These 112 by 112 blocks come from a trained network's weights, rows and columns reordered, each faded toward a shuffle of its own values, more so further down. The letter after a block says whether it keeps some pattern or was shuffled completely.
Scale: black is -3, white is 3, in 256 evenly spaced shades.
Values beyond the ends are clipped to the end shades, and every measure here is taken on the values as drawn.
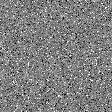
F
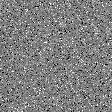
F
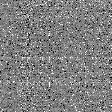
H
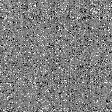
H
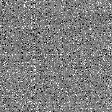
H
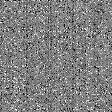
H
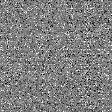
H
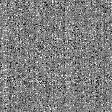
H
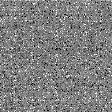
H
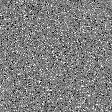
F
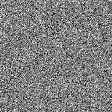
H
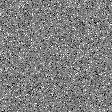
F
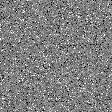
F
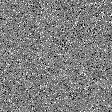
F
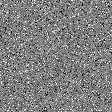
F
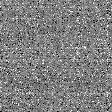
H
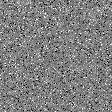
F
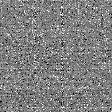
H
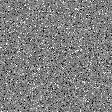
F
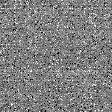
H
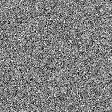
H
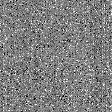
H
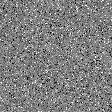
F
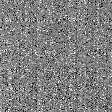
H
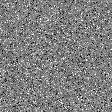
F
